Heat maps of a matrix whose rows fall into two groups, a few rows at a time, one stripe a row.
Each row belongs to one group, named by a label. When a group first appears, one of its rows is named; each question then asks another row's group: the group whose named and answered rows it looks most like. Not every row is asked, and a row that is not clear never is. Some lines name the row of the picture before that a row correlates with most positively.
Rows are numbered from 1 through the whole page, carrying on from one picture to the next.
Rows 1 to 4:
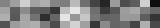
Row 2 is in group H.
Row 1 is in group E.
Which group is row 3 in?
H
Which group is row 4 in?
E
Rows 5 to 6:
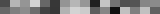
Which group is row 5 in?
E
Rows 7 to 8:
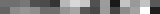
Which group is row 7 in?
H
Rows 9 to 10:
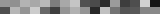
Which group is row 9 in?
E
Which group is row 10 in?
E
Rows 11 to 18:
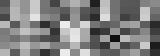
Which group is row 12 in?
E
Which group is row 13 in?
E
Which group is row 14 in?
H
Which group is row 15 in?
E
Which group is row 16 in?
H
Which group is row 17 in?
E
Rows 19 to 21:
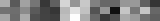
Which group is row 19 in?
H
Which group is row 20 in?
H
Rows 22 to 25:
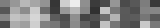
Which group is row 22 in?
E
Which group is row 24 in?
E
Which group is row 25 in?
E
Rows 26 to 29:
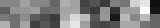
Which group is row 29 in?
H
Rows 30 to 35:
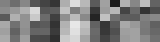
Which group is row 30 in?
H
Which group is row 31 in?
E
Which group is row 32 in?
E
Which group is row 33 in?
H
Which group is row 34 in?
H
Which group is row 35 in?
H
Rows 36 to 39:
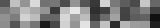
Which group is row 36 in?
E
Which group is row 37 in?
E
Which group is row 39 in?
H
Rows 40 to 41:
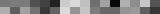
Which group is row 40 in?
H
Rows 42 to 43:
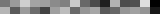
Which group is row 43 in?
H
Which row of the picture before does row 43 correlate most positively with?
41
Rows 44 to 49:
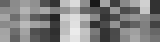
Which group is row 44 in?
H
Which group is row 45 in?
E
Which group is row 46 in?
H
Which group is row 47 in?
E
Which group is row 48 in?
H
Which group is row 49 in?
H
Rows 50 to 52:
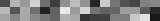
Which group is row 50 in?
E
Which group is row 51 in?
H
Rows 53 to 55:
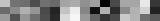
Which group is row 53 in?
H
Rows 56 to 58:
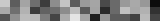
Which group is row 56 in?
H
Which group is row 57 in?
H
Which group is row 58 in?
E
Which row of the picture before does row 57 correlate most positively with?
53
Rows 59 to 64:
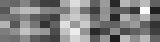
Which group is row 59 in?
H
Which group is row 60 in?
E
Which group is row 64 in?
H
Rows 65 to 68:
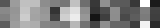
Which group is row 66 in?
E
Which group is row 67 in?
E
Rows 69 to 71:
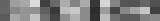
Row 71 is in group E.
